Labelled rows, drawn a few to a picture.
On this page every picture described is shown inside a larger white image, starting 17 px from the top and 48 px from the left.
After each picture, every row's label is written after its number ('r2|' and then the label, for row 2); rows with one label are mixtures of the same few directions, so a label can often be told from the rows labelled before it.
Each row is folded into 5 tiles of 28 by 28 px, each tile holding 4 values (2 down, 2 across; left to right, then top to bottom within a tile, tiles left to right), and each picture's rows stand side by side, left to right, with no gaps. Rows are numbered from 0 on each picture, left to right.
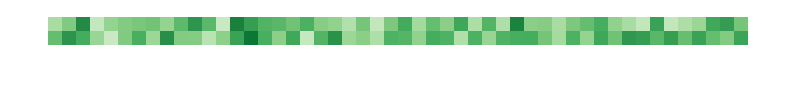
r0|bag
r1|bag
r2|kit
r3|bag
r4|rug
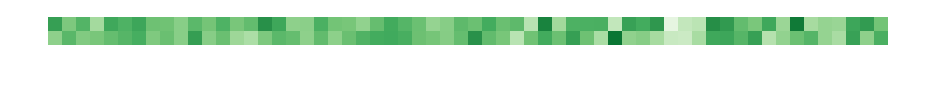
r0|bag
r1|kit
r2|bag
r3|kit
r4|bag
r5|bag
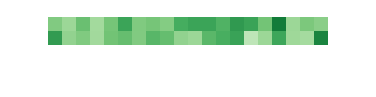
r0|kit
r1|kit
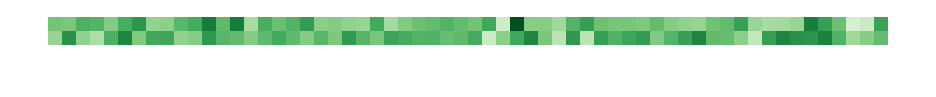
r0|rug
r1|kit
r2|rug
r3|bag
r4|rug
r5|bag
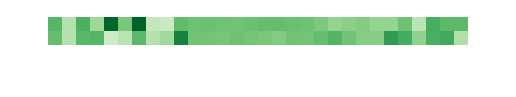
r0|kit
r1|rug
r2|kit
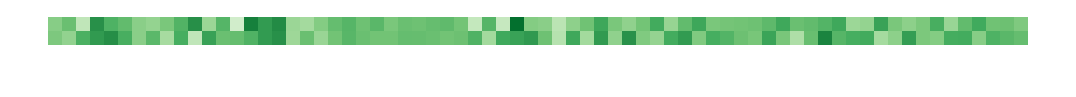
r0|bag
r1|bag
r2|kit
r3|bag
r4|rug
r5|rug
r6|rug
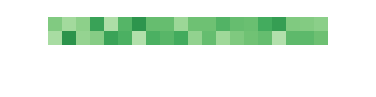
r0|rug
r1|rug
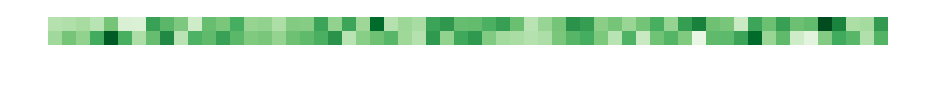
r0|kit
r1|bag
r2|bag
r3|bag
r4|rug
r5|kit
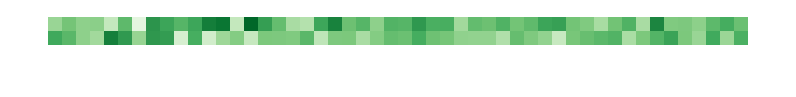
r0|kit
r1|rug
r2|bag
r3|rug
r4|bag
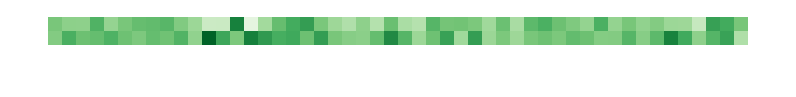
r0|rug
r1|rug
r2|kit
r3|kit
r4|kit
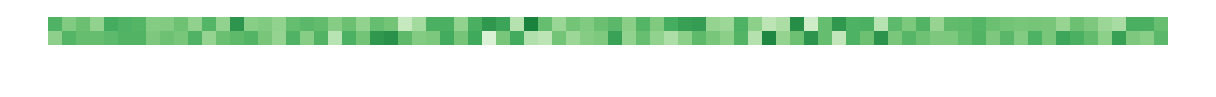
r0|bag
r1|bag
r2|kit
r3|rug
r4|kit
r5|rug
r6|bag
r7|rug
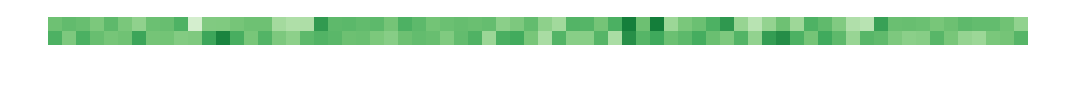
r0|rug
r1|bag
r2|kit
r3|rug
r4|kit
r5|bag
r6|rug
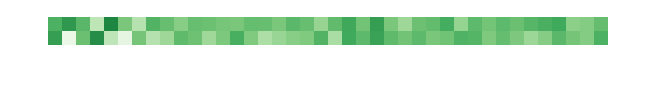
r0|rug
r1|rug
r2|kit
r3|kit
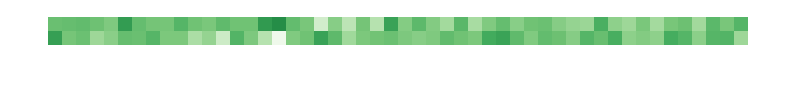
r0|kit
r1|rug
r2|kit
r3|bag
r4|kit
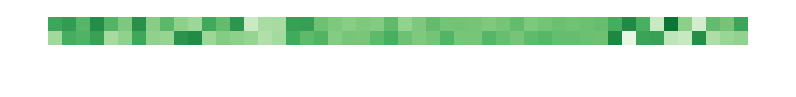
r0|kit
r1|bag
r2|kit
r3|rug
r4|rug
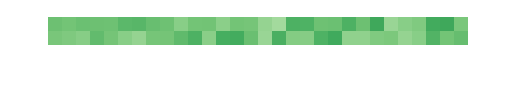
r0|rug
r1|rug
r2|bag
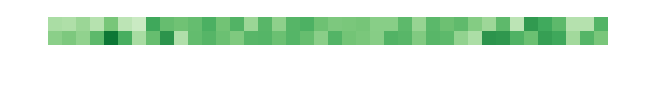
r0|kit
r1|kit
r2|kit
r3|bag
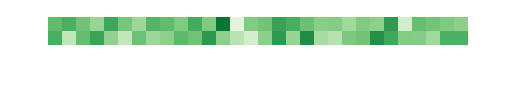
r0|rug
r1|bag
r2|kit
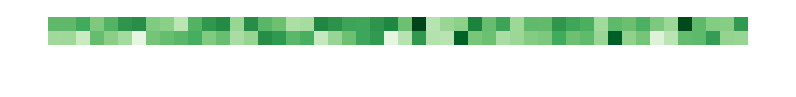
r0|rug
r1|rug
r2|kit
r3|bag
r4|kit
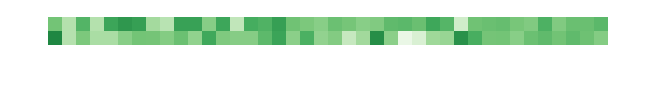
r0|kit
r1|bag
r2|rug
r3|kit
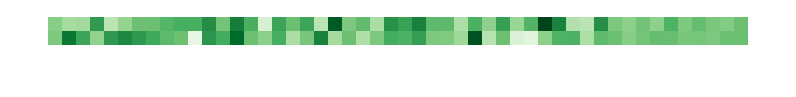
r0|rug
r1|kit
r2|bag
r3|kit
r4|kit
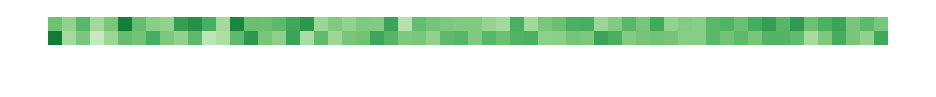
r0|kit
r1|bag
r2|kit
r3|rug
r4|bag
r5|kit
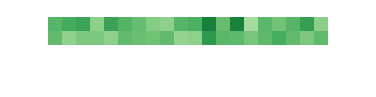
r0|rug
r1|kit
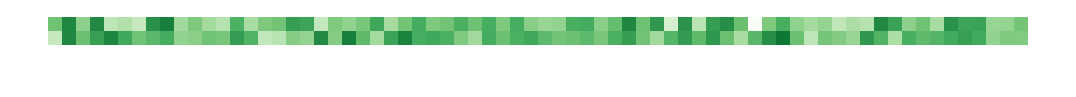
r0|kit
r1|rug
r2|rug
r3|kit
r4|kit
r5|bag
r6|bag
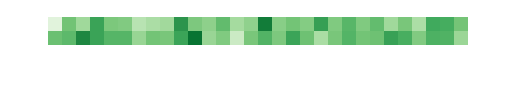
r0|bag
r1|kit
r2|kit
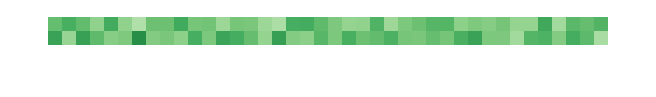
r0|rug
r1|rug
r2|rug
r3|kit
